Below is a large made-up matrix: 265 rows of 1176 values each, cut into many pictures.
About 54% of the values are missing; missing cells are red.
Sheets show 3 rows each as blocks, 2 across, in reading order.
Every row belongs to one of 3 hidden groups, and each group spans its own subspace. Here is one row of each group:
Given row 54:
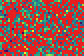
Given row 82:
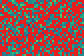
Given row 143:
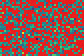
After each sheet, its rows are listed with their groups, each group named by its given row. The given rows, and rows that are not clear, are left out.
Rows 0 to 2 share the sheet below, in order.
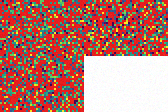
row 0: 54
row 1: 82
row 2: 54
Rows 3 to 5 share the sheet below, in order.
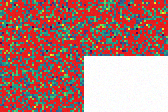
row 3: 54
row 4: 82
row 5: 54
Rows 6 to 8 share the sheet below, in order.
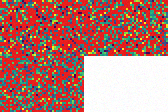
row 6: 82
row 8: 143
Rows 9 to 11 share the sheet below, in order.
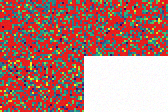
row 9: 54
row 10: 143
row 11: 143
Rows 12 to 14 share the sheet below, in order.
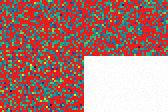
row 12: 82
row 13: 143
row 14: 143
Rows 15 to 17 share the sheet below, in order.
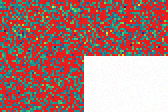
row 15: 143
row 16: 143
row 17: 82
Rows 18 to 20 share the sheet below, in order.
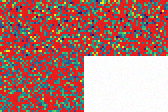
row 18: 82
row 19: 54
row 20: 143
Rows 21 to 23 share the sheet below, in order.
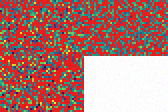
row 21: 82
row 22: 54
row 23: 143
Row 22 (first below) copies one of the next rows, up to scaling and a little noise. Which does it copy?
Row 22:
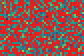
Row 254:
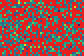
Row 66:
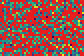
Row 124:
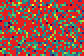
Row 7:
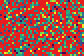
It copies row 66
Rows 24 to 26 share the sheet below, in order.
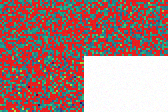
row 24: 143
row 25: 82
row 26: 143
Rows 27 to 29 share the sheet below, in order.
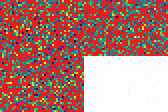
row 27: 143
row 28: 82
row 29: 143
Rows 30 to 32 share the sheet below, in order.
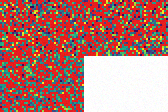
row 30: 143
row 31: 82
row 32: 143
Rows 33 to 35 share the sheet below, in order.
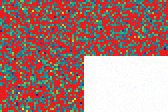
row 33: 82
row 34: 82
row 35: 143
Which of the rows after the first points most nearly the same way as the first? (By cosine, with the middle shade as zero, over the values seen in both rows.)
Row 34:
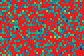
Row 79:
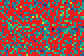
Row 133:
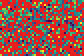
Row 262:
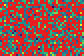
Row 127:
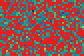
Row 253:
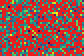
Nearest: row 133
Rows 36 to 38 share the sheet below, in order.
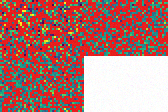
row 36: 82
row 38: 54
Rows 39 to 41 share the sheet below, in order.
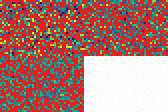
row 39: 82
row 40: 54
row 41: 82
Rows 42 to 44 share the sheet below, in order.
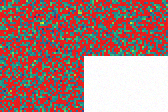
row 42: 82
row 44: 143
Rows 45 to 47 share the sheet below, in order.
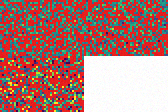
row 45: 143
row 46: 143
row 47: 143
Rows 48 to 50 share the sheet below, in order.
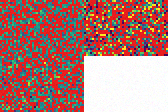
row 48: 54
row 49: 143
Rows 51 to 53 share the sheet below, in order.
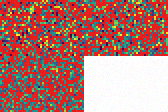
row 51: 143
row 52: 143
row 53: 143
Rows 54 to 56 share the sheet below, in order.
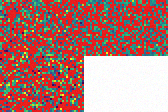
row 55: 143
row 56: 82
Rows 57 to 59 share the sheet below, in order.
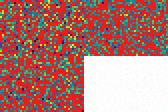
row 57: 143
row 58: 54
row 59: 143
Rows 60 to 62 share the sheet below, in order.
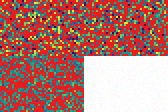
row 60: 82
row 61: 82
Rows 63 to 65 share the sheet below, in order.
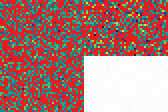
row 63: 54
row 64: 143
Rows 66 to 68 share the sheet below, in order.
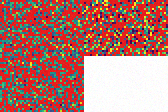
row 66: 54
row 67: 82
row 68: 143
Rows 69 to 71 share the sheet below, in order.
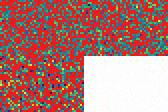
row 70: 143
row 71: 82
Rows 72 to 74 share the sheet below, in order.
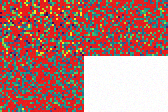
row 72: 143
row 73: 82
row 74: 143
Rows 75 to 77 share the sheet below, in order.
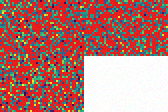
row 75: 143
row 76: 82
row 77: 54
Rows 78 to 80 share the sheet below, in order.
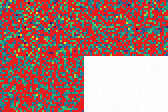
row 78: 143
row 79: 82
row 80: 143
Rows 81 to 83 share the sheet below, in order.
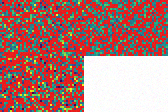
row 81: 143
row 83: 143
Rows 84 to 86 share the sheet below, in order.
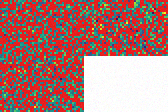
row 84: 143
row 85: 82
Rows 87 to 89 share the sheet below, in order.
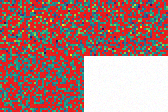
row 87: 82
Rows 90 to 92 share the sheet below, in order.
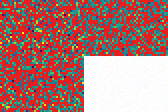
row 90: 143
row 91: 143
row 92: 82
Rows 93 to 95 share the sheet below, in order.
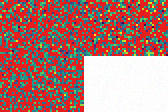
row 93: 143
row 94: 143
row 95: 82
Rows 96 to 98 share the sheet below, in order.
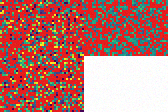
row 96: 143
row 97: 54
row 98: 143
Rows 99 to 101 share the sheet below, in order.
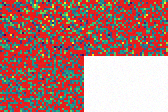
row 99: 143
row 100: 54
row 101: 82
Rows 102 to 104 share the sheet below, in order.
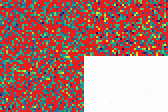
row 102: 82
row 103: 143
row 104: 54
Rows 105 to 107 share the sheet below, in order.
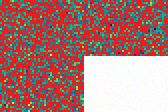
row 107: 54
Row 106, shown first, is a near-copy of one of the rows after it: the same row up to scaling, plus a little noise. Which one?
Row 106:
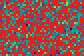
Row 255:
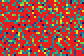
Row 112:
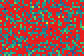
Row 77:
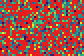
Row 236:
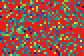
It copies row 236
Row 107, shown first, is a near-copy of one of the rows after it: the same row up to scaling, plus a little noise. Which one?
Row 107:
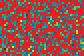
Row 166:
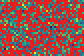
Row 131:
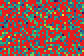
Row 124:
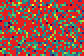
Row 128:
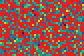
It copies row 166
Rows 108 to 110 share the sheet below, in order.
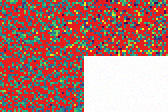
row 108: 54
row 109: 82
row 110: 143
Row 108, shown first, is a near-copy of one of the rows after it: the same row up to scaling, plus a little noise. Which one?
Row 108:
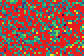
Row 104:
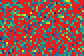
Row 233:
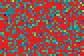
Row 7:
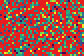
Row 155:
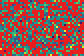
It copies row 155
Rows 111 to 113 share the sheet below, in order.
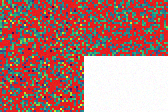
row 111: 143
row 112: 54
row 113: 82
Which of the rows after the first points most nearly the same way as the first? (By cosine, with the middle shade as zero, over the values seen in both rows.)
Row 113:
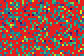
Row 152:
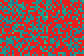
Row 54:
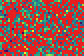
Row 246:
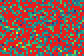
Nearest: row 152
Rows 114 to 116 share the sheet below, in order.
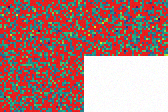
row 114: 143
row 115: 143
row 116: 82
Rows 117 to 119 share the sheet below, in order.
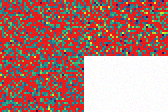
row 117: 54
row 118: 82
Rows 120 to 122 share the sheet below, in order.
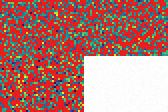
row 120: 143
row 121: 54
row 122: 143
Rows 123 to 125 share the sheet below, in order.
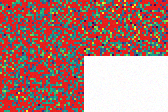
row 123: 143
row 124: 54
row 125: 143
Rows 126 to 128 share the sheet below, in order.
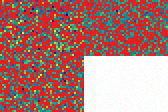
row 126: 143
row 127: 82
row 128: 54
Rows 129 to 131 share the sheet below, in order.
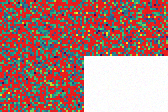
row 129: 54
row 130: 143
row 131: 54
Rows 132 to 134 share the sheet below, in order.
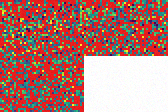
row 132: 143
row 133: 82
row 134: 54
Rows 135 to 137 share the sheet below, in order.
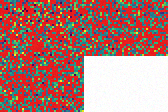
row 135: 143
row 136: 82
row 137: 143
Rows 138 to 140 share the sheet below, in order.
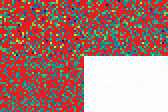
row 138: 143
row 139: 54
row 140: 82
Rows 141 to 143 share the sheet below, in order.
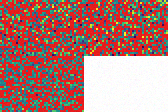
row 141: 143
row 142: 54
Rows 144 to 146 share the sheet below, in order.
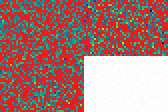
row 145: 54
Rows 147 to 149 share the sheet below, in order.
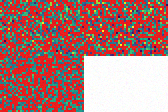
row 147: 82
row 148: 82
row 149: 82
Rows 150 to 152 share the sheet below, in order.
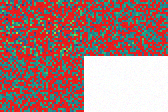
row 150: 54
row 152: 143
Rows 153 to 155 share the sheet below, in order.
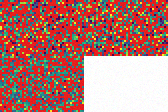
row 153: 82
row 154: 54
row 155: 54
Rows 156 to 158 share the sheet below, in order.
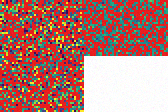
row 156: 54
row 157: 54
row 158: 143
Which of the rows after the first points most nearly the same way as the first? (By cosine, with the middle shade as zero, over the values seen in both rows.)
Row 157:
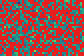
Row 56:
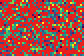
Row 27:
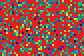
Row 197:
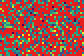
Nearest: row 27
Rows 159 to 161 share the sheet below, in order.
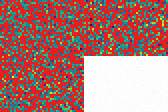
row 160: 54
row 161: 82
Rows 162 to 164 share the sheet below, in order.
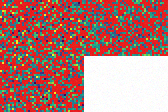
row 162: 143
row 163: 82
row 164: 82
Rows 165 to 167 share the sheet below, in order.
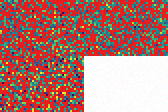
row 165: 82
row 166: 54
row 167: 54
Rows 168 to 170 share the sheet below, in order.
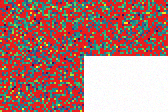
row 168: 143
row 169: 82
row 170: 143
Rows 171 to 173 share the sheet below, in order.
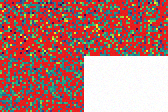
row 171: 54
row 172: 82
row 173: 143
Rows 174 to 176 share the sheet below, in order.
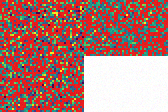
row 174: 143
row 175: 54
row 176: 82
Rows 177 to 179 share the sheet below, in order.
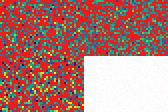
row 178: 143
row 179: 82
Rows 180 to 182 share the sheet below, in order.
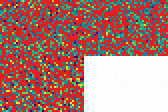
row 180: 143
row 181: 143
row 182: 54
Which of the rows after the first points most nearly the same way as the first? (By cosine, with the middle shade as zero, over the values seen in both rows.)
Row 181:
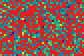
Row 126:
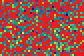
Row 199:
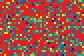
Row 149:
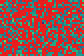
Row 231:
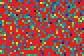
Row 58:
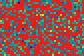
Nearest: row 126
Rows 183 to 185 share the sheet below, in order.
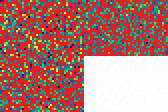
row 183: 54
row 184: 54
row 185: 143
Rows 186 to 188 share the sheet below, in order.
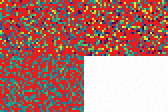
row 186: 82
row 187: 82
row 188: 82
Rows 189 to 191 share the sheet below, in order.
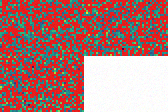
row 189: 82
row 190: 143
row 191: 82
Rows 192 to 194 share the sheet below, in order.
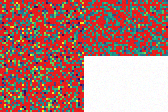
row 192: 54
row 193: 82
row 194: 54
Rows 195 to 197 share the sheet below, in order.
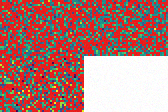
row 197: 143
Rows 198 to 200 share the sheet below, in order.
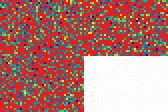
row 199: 54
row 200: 54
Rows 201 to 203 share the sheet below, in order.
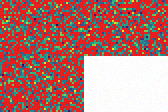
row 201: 54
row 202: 143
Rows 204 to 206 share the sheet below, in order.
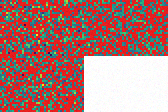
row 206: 54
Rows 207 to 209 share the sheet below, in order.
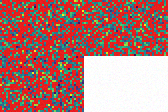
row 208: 143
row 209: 82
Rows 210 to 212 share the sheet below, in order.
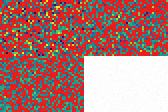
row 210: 143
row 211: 82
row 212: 82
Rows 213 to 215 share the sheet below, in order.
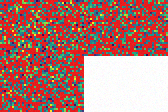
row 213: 82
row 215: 143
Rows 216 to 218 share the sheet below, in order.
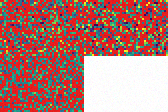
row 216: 82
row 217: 82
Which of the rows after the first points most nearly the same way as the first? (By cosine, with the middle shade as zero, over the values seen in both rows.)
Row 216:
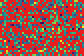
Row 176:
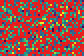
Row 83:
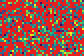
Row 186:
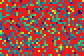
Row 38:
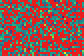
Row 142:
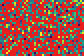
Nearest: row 186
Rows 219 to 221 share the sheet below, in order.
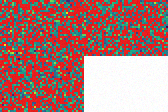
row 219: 54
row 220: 82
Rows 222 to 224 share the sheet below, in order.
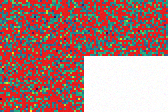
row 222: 82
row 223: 143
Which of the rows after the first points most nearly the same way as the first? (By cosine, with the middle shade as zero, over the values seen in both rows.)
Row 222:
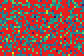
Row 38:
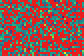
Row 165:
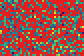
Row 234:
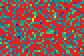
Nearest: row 38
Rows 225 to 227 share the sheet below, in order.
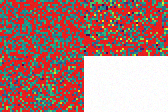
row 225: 82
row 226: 143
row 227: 82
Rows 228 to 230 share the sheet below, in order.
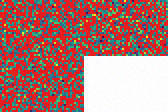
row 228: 143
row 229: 143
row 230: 54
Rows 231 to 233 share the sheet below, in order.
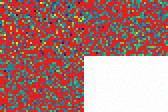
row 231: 143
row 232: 82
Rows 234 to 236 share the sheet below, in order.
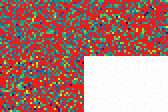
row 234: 82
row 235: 82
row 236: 54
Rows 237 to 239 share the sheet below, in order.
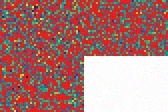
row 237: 54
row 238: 143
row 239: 143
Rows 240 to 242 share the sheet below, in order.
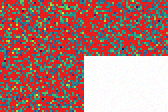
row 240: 82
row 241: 143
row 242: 143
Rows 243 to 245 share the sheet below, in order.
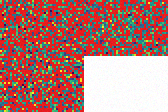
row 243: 143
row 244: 143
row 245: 54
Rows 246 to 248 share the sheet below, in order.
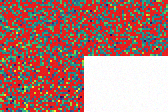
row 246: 54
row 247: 54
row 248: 54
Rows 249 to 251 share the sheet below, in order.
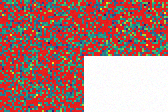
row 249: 143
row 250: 82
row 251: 143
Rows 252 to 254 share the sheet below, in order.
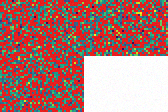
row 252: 54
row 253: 143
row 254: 54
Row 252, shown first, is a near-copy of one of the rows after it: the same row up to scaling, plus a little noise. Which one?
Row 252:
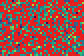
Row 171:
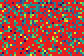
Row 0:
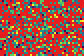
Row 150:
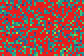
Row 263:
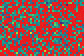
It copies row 0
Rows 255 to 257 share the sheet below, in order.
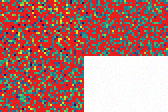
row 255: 54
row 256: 143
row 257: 143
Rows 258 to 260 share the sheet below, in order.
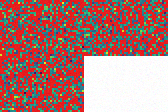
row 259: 143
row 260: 54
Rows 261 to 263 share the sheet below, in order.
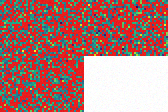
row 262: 143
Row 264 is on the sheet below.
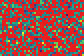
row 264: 143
